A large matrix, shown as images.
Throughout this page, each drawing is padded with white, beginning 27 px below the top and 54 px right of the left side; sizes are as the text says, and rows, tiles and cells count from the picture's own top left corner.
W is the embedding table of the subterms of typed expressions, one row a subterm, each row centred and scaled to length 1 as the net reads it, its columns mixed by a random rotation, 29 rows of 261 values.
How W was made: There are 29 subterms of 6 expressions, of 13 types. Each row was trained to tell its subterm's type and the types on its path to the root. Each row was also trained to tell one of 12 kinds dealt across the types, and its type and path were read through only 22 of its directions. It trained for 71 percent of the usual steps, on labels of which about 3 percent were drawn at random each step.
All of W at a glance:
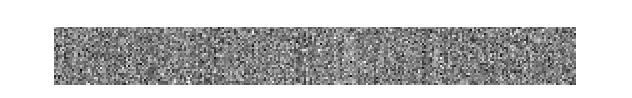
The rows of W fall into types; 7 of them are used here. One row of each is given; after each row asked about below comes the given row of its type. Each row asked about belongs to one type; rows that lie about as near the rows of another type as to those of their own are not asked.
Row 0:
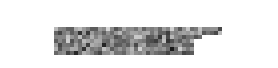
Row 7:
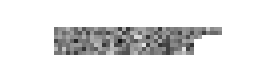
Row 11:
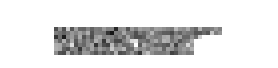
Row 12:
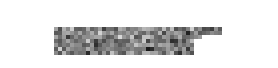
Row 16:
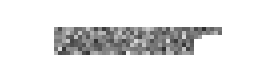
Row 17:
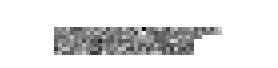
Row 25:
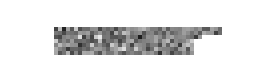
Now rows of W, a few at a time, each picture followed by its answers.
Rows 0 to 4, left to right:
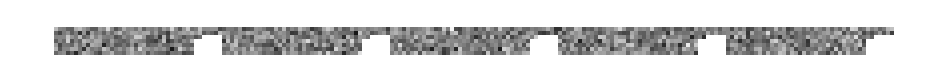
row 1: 17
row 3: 25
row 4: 7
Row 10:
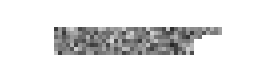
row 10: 11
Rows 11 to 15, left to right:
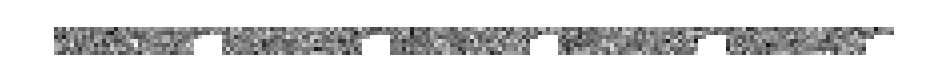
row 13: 7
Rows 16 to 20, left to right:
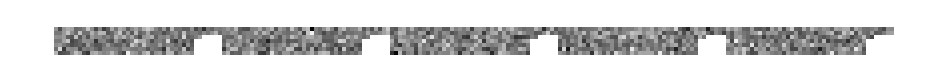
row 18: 12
